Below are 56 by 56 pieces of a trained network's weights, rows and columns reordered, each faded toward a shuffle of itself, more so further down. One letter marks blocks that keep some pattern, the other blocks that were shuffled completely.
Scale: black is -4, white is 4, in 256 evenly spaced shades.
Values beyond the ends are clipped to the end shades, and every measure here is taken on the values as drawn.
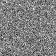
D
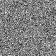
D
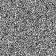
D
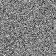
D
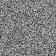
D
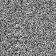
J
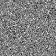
J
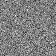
D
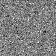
D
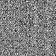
J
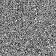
D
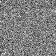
D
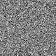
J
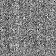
J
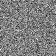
D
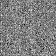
J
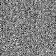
J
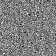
D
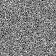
D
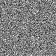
D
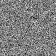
D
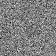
D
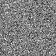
D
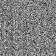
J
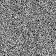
D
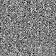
J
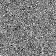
D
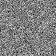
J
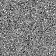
D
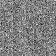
J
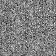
J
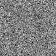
D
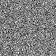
D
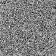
D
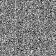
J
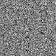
J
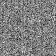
J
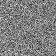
D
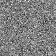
D
